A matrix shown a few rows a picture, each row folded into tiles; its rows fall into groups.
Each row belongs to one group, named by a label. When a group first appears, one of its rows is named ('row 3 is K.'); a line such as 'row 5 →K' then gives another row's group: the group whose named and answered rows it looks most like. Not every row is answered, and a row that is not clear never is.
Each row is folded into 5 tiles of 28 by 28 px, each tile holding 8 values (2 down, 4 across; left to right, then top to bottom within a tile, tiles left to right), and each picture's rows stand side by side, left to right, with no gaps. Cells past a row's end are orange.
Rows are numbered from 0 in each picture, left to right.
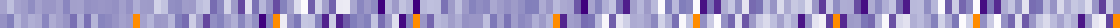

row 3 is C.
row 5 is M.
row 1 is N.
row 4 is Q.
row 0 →C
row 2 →N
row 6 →Q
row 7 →M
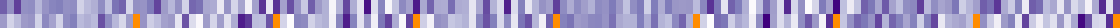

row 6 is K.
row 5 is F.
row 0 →M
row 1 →M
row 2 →F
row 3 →F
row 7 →M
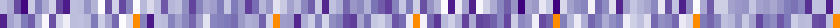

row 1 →C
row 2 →K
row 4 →Q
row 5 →K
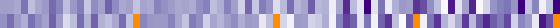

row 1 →Q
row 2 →F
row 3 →N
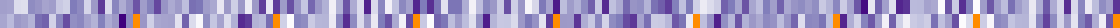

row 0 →N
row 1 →M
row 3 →F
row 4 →K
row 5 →K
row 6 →Q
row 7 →F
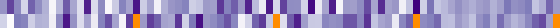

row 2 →N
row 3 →K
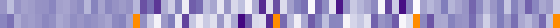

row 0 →C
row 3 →C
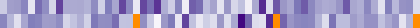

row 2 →Q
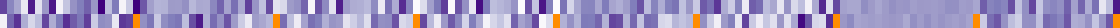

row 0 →N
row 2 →Q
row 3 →Q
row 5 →M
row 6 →C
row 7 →N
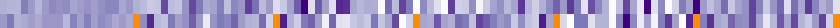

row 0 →C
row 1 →C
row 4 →F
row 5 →C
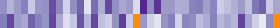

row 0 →C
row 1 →M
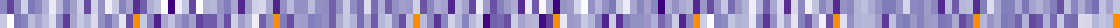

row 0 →F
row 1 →N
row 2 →C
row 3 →N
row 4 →N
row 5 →F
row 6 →N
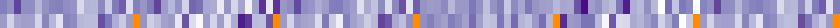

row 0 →M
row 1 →M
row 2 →M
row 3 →C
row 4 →Q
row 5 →M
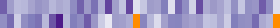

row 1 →Q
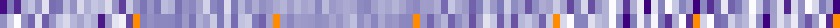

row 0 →M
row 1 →C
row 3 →C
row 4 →F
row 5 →F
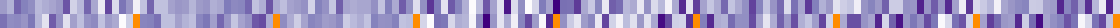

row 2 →Q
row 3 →F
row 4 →M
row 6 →K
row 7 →K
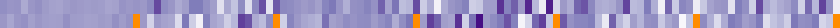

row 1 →M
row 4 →Q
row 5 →Q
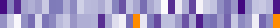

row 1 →N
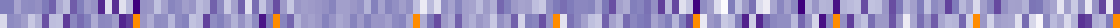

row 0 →N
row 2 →C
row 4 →N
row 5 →N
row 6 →C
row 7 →M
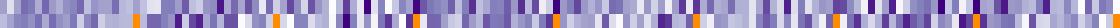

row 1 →K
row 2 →F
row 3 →N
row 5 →F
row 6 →N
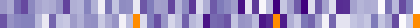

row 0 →Q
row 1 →N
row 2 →Q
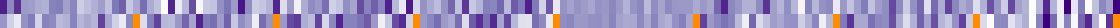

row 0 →M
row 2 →K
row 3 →K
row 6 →C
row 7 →F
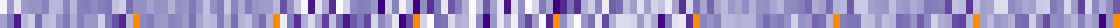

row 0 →K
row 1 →C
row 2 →N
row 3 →F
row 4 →M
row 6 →K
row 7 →N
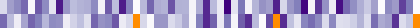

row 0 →Q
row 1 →F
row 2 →Q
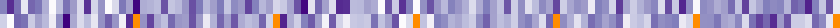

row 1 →C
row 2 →Q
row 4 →Q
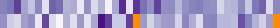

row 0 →M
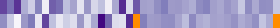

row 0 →M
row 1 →Q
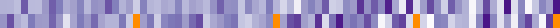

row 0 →C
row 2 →K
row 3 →F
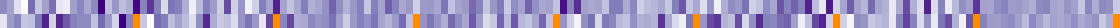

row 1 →F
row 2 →C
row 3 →C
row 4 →M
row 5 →K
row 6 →F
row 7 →Q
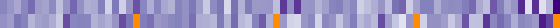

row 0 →N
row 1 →C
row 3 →N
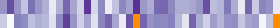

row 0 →F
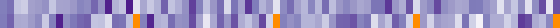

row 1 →C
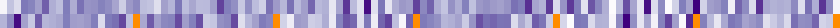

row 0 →K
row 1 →K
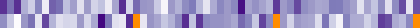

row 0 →M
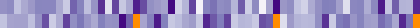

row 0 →N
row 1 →N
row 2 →N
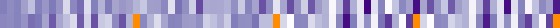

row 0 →C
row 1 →Q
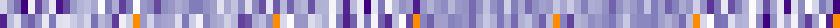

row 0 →Q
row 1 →M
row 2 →F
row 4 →C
